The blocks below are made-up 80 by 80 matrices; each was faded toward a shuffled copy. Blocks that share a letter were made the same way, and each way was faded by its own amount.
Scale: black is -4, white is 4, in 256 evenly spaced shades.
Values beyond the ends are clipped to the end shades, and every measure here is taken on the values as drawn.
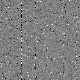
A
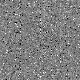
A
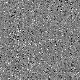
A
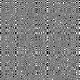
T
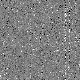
A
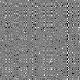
T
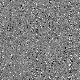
A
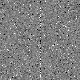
A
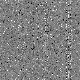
A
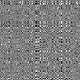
T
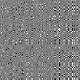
T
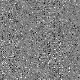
A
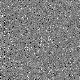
A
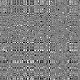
T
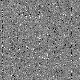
A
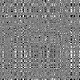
T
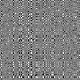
T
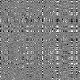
T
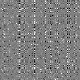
T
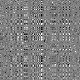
T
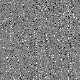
A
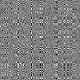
T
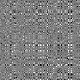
T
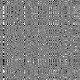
T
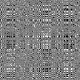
T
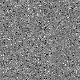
A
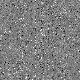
A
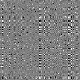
T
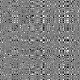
T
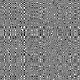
T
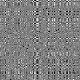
T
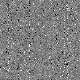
A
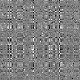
T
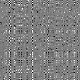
T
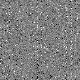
A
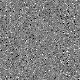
A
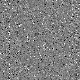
A
